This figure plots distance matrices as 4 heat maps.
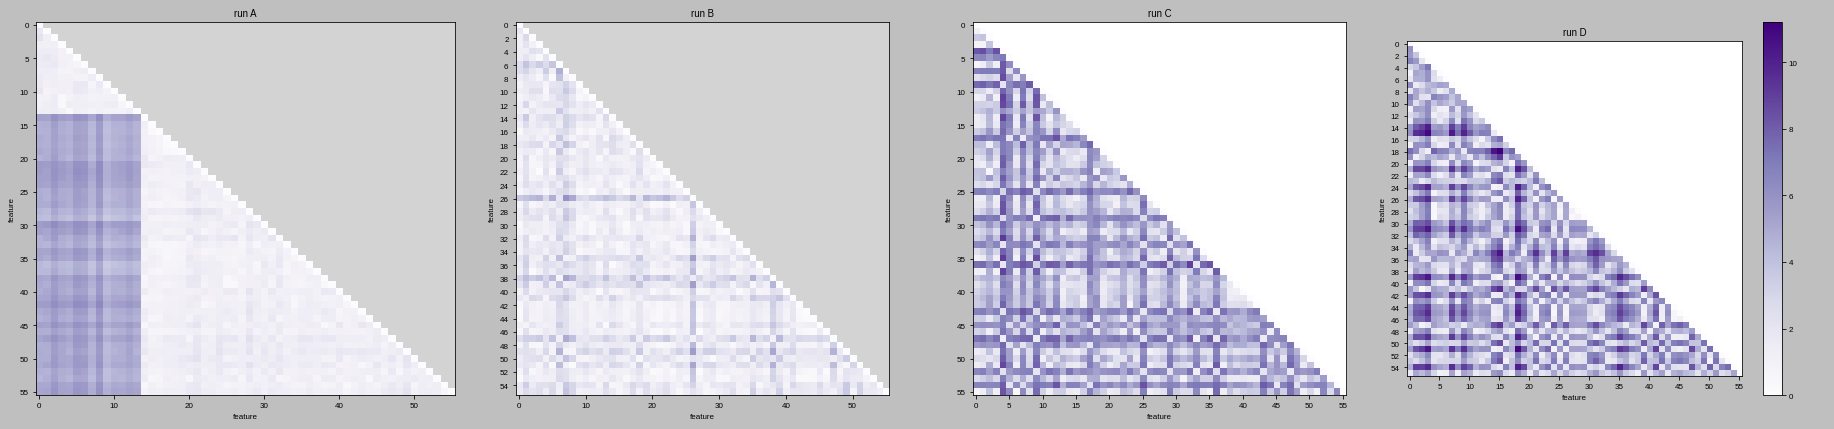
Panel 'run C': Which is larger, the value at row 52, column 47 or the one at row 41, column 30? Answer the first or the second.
the second
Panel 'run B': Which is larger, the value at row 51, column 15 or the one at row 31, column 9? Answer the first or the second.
the first
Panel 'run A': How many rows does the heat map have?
56
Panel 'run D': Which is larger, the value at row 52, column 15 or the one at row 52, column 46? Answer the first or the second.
the first
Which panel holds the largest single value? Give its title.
run D
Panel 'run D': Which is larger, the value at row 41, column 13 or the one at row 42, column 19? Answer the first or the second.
the second
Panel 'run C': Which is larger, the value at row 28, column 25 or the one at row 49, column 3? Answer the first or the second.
the first
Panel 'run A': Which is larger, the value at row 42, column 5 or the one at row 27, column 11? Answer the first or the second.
the first
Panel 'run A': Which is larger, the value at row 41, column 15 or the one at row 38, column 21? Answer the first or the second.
the second
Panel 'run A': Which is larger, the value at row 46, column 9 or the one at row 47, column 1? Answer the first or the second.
the second
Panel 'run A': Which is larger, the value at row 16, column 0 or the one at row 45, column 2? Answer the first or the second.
the second
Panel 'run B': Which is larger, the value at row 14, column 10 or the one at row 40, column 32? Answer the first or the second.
the first
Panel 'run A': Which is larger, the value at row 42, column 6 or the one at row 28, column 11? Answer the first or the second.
the first
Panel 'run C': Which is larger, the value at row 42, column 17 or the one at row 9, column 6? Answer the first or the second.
the second
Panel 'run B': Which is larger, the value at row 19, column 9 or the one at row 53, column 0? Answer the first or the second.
the first
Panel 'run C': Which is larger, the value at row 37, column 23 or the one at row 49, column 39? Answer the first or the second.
the first
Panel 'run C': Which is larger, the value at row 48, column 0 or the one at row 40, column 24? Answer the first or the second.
the first
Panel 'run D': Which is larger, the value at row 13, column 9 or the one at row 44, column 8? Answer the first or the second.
the first
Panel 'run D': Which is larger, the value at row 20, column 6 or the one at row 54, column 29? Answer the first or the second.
the second
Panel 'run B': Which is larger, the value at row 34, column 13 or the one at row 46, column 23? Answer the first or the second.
the first
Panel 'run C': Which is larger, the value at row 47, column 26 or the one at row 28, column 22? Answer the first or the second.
the first
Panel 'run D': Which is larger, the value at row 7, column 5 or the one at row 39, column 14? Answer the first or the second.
the first
